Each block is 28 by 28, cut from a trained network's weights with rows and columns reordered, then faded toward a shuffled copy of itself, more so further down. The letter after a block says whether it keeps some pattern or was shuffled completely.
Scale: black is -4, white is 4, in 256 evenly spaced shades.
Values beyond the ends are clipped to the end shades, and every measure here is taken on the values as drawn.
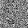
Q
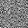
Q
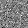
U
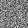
U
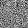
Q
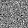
U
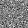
U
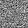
U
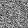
U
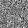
U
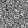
Q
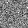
U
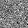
U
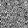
Q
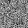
Q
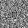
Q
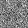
U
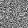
Q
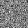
Q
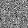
U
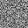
Q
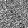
Q
